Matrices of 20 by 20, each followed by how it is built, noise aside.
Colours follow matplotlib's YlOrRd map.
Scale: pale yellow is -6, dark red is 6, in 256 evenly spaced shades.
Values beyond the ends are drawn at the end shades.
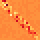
banded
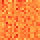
low rank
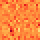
low rank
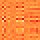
low rank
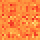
low rank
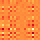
low rank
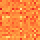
low rank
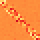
banded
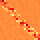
banded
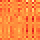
low rank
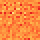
low rank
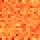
low rank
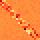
banded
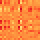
low rank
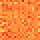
low rank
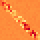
banded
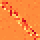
banded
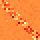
banded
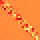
banded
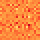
low rank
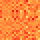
low rank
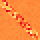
banded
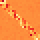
banded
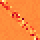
banded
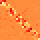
banded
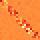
banded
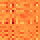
low rank
